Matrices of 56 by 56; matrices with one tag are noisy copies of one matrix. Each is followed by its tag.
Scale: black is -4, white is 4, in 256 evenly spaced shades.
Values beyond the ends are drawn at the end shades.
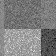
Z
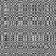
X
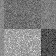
Z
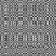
X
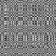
X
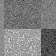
Z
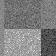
Z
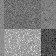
Z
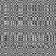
X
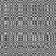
X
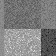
Z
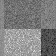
Z
